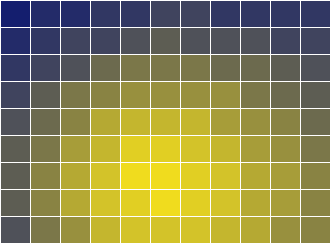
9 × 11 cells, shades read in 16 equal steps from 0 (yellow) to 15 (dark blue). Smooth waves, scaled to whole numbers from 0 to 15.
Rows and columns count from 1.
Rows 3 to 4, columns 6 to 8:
8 8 9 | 6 6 6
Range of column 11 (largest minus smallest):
6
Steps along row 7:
down down down down same up up up up up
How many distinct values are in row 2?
5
